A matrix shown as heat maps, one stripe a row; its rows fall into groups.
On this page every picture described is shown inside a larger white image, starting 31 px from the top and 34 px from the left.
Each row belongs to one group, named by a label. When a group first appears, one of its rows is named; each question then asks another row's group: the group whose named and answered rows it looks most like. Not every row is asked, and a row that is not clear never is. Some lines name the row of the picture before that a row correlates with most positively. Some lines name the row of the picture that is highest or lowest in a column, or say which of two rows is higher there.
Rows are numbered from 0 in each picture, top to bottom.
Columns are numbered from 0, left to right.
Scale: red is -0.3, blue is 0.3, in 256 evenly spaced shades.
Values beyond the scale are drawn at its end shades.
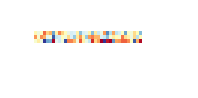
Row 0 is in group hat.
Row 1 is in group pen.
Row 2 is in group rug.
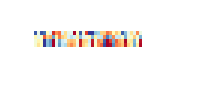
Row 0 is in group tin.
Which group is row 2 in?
rug
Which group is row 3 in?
rug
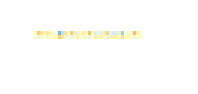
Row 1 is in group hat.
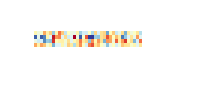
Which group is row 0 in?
hat
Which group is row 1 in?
tin
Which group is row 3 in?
pen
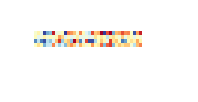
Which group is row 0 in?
rug
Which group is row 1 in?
hat
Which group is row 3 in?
rug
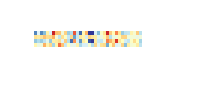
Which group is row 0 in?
tin
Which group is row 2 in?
tin
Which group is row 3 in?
hat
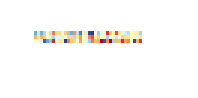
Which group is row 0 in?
tin
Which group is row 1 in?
pen
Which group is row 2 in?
rug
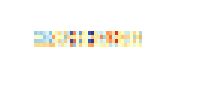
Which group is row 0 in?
tin
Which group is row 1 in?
rug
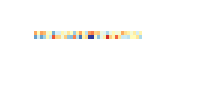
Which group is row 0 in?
pen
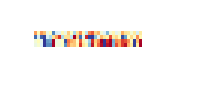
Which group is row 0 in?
pen
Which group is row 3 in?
rug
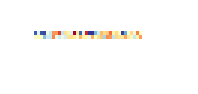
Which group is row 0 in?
tin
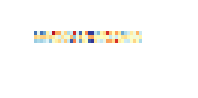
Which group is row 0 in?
tin
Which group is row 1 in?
pen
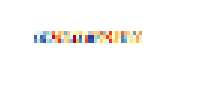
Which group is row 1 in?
tin
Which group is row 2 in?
tin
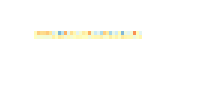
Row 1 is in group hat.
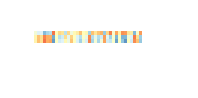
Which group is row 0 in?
rug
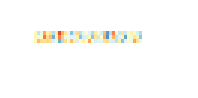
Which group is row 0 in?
hat
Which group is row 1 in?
hat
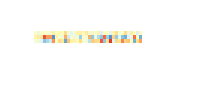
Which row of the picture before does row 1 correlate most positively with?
1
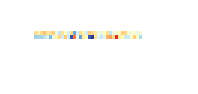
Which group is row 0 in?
pen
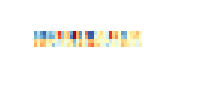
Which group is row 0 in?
tin
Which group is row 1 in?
tin
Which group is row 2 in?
pen
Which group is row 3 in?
pen
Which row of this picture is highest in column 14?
2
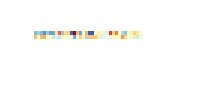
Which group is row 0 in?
tin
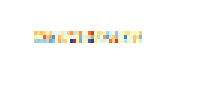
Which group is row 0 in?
pen
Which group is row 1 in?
hat
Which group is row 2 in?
tin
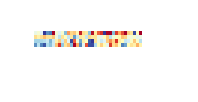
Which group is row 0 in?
rug
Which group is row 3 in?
tin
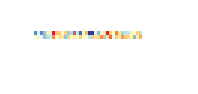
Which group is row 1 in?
rug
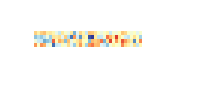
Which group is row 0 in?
pen
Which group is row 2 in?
rug
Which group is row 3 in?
pen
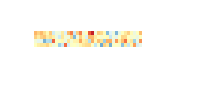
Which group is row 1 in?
pen
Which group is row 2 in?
rug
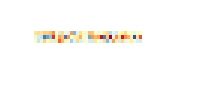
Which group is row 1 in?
rug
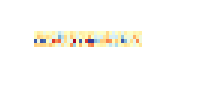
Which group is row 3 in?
pen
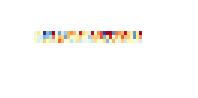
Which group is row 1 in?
rug
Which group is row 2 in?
hat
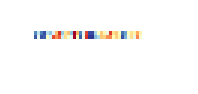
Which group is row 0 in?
tin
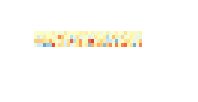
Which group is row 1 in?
hat
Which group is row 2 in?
pen
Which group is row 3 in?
rug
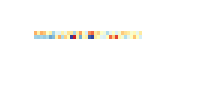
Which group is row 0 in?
pen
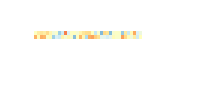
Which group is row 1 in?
pen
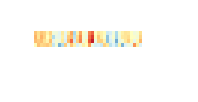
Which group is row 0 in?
pen
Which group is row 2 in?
pen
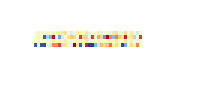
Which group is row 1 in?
rug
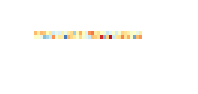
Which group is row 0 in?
pen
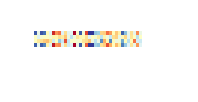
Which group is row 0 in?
tin
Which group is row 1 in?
hat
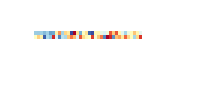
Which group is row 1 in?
rug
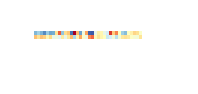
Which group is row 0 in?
tin
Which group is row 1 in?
pen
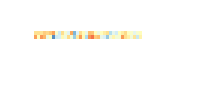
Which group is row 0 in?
pen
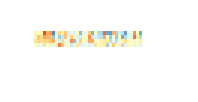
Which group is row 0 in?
hat
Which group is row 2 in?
pen
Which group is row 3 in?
hat
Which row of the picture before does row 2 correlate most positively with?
0
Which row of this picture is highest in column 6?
0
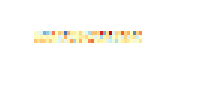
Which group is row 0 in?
rug
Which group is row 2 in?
pen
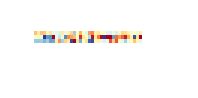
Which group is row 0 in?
pen
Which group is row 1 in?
rug
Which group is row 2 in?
tin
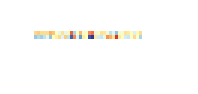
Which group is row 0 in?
pen
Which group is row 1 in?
tin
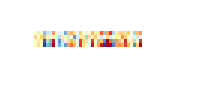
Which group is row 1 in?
pen
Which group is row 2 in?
rug
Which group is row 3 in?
rug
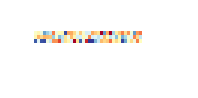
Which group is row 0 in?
rug
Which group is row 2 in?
tin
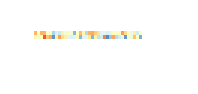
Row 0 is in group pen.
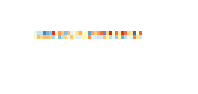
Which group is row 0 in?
rug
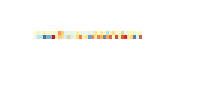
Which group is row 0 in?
hat
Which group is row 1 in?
rug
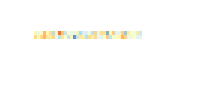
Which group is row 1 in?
pen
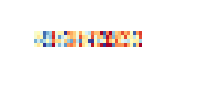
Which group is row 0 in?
rug
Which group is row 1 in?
rug
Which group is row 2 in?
tin
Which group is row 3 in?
rug
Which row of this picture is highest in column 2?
2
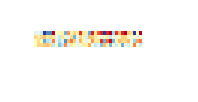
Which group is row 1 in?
pen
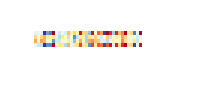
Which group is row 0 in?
rug
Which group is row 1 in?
pen
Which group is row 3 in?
rug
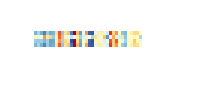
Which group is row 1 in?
hat
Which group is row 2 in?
tin
